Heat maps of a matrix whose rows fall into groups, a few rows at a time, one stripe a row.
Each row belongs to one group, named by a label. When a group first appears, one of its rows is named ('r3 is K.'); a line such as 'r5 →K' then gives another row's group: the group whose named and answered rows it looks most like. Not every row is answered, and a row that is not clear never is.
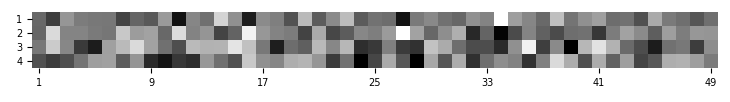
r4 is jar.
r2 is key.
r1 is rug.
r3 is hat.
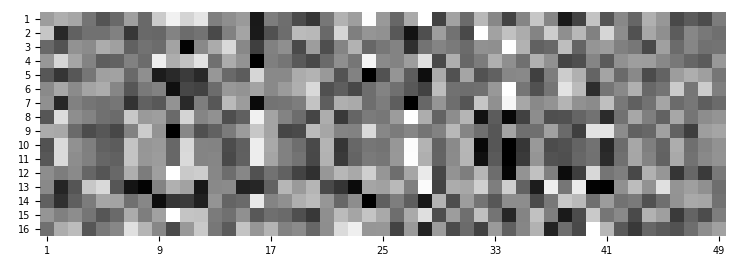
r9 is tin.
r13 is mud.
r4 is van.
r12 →van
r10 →key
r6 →jar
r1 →van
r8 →key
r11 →key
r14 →jar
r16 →hat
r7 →rug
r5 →jar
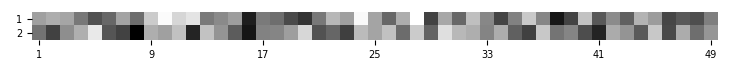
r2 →mud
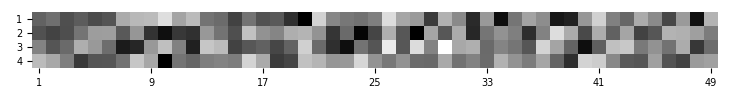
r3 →mud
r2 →jar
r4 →tin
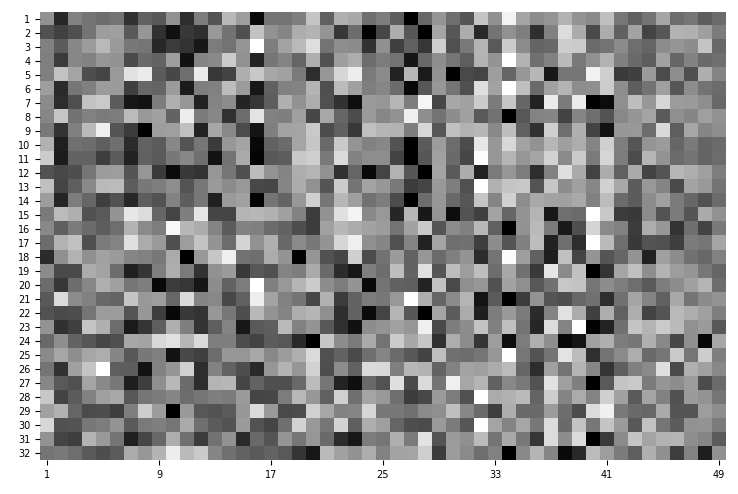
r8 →key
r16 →van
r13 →rug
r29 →tin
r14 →rug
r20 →jar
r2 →jar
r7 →mud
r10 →rug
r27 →mud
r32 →van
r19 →mud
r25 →jar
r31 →mud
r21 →key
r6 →rug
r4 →rug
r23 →mud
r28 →rug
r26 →mud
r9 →mud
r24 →van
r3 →jar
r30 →rug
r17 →hat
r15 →hat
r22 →jar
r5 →hat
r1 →rug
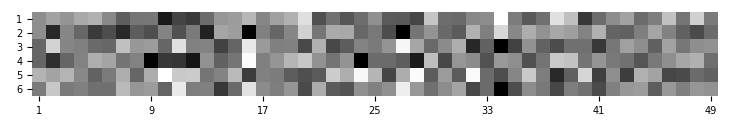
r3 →key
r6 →key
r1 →jar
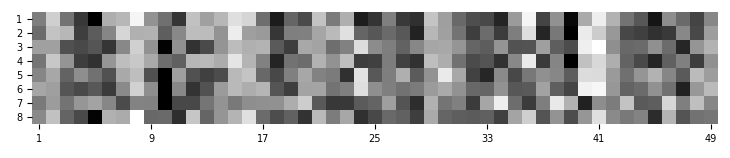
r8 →hat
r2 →hat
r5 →tin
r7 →jar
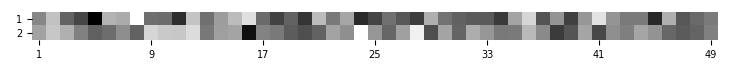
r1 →hat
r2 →van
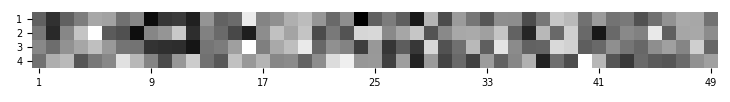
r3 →jar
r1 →jar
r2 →mud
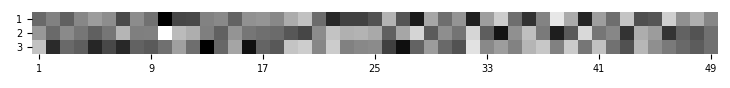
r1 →jar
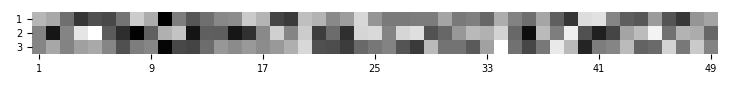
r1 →tin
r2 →mud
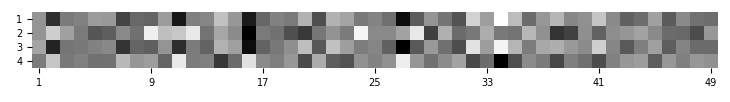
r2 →van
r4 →key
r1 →rug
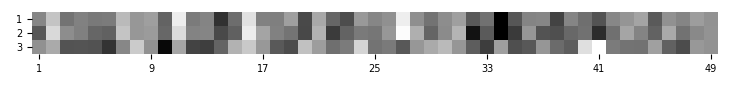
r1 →key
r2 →key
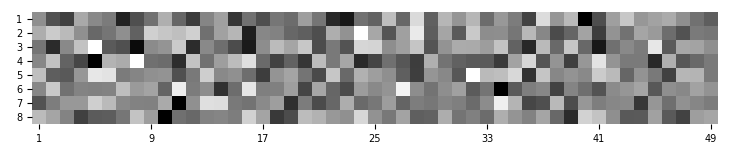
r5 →rug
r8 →tin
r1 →mud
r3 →mud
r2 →van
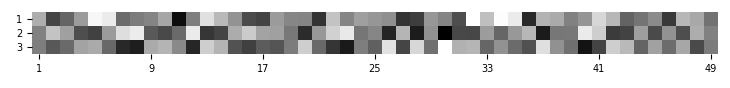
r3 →mud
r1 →rug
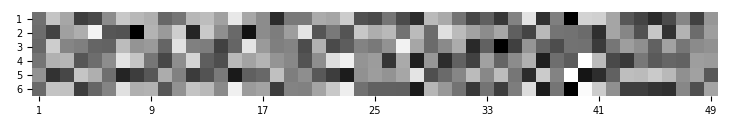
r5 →mud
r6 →hat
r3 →key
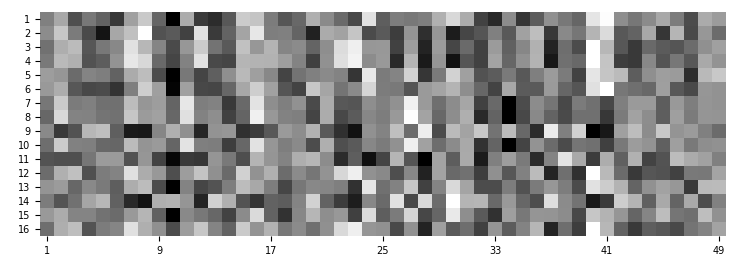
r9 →mud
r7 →key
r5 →tin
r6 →tin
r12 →hat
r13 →tin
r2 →hat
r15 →tin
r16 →hat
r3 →hat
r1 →tin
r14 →mud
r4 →hat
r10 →key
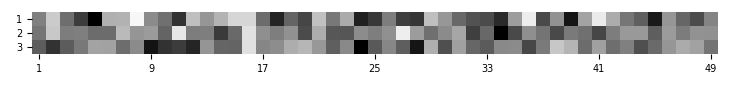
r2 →key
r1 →hat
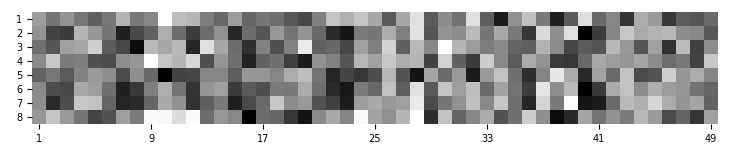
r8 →van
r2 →mud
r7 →mud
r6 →mud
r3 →mud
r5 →jar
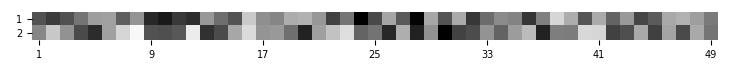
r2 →hat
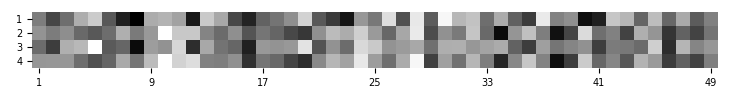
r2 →van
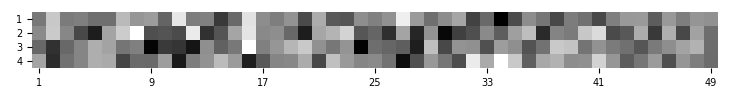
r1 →key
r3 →jar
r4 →rug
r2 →hat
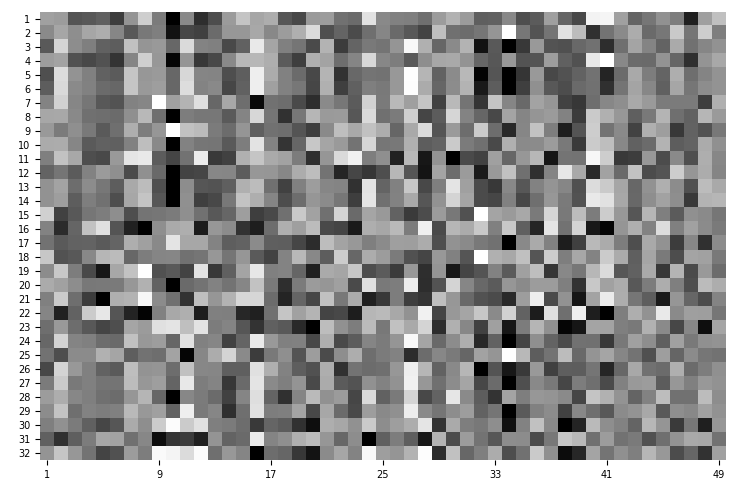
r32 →van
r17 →van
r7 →van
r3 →key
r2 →jar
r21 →hat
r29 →key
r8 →tin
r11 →hat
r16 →mud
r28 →tin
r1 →tin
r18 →rug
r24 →key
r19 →hat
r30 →van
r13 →tin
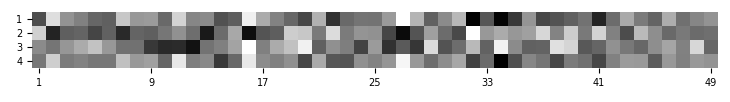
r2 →rug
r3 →jar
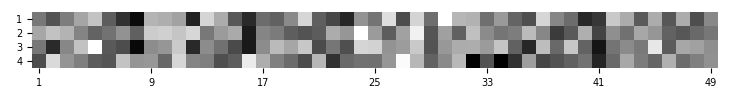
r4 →key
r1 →mud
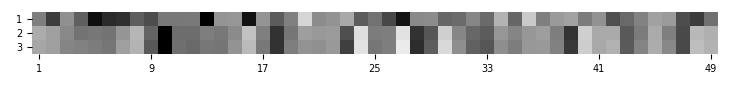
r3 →tin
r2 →tin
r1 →rug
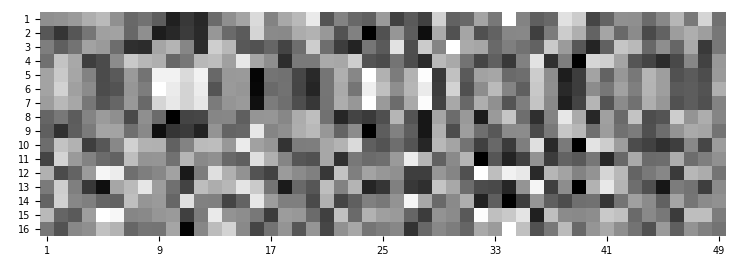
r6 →van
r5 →van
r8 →jar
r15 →rug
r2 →jar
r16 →rug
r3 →mud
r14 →key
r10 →hat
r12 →rug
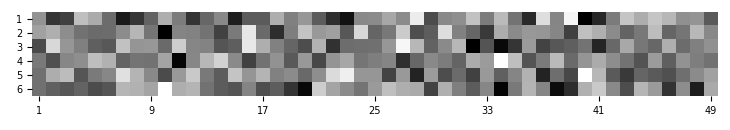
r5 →hat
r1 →mud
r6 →van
